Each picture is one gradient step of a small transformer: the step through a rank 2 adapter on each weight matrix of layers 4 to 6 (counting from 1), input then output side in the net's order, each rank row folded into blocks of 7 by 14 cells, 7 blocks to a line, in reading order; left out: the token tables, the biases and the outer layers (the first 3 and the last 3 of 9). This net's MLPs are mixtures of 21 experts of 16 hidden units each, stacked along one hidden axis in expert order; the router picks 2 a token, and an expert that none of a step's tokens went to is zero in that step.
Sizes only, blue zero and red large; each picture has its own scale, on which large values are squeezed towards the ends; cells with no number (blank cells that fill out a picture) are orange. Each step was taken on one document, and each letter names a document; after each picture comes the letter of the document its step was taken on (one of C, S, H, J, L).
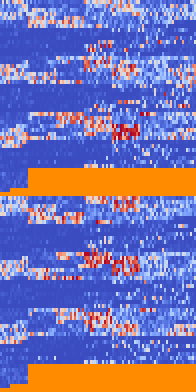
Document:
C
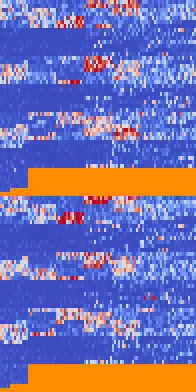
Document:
C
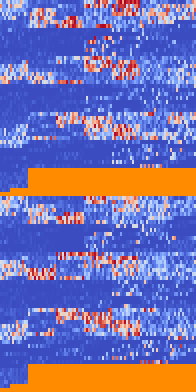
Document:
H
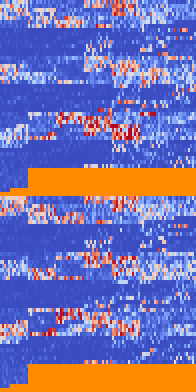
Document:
C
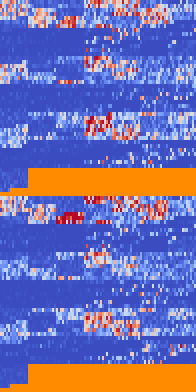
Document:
H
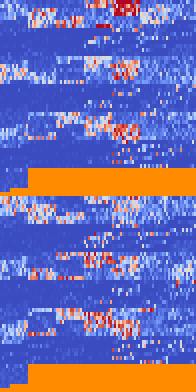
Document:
H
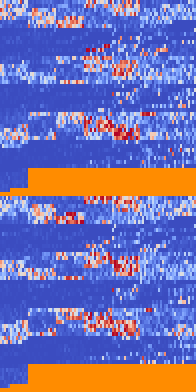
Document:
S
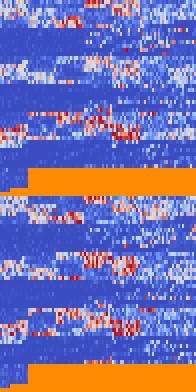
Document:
C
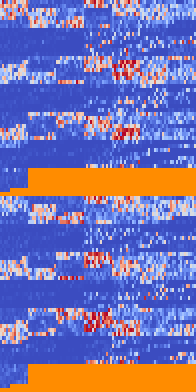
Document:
C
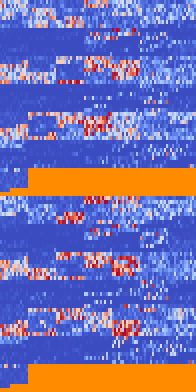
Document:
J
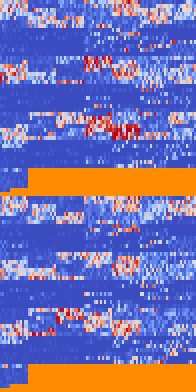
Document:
J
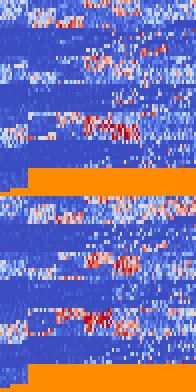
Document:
S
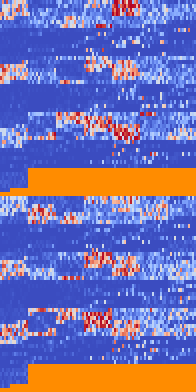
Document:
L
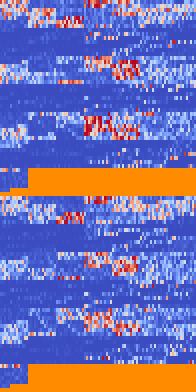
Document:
J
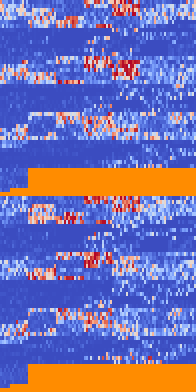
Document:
H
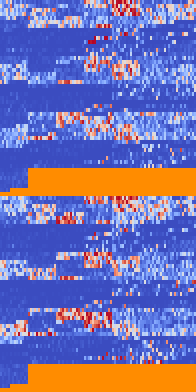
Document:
H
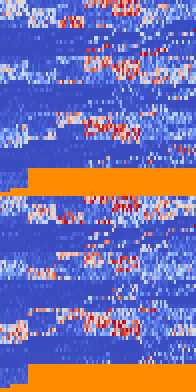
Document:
S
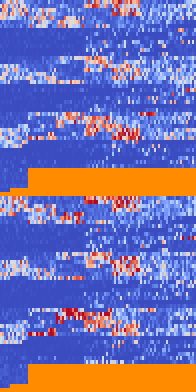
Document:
C
